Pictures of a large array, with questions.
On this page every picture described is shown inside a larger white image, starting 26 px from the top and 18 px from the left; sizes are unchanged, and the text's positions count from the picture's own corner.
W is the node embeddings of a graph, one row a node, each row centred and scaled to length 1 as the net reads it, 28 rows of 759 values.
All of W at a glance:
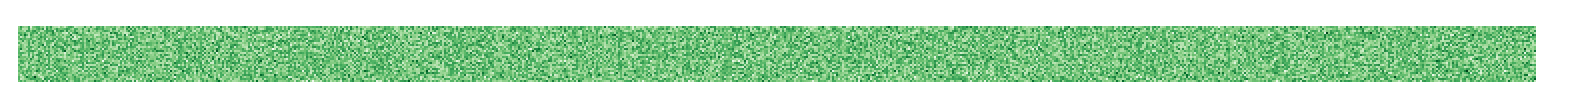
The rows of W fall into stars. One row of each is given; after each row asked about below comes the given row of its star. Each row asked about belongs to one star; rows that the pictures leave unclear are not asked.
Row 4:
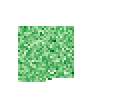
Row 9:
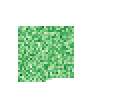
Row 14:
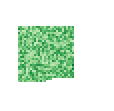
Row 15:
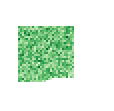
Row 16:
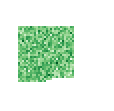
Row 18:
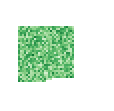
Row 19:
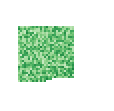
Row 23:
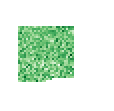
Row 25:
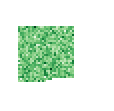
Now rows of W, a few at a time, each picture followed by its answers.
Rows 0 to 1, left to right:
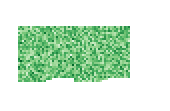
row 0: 14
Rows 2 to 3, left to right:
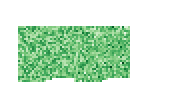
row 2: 25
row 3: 19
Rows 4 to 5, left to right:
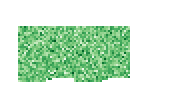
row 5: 19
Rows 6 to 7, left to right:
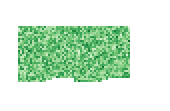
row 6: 4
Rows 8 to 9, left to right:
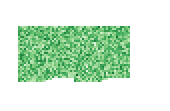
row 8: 15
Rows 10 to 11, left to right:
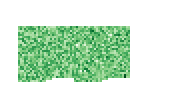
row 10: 16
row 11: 18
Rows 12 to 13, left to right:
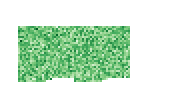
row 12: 15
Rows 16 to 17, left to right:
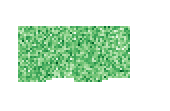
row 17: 18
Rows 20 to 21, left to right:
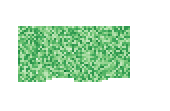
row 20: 18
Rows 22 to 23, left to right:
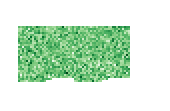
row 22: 4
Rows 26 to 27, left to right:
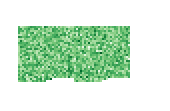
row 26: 19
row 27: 9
